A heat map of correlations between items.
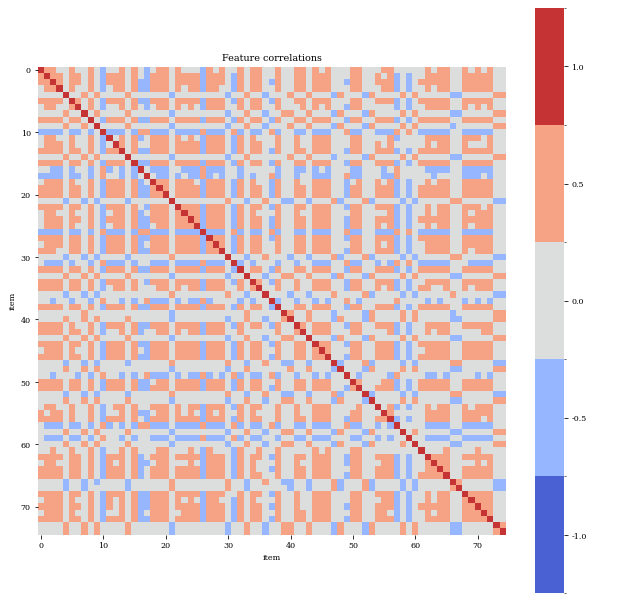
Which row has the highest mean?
65
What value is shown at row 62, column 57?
-0.5
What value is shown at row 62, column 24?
0.5
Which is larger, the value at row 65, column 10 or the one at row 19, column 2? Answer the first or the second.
the second
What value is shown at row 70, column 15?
0.5
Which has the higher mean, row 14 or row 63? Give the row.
63
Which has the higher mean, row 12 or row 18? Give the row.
12
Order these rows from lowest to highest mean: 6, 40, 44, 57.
57, 40, 6, 44
